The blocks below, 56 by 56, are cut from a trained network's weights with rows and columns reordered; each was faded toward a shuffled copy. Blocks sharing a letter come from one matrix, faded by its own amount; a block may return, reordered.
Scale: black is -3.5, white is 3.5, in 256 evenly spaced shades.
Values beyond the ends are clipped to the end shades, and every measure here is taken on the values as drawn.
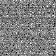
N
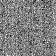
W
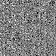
W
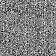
W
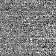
N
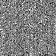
W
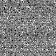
N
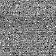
N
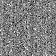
W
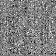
W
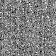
W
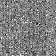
W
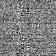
N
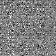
N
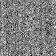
W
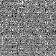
N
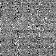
N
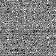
N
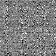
N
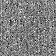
W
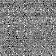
N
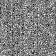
W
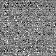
N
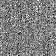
W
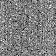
W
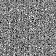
W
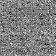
N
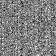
W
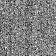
W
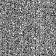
W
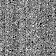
W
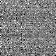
N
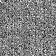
W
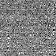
N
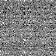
N
